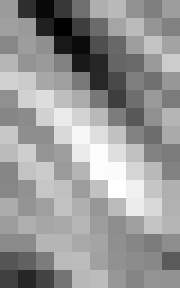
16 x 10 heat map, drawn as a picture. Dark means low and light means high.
The bottom middle is the smoothest part. The top middle is the ninth with the lowest average. Streaks slant down to the right. The ninth with the highest average is the centre.
